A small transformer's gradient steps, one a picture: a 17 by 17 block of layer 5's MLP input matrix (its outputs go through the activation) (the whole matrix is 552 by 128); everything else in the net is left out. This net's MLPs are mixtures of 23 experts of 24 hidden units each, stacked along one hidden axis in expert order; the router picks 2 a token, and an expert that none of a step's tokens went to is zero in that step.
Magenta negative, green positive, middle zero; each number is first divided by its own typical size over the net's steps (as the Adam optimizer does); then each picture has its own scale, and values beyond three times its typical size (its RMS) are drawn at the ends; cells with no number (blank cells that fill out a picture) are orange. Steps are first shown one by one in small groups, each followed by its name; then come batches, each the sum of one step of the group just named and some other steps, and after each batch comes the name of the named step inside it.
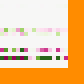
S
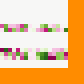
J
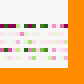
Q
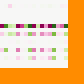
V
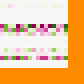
V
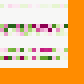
S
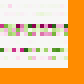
V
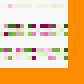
J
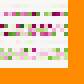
Q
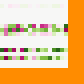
S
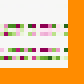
S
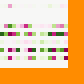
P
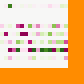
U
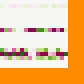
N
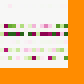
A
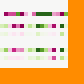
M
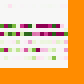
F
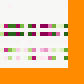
A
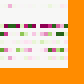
P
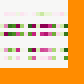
M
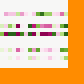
M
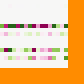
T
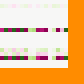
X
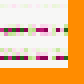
X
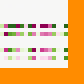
T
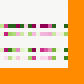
T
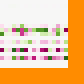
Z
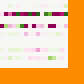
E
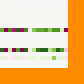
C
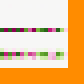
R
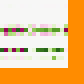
C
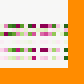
Z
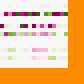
E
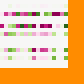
E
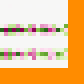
R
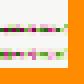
R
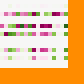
E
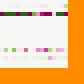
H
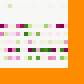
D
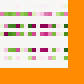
H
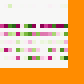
D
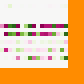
D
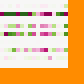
H
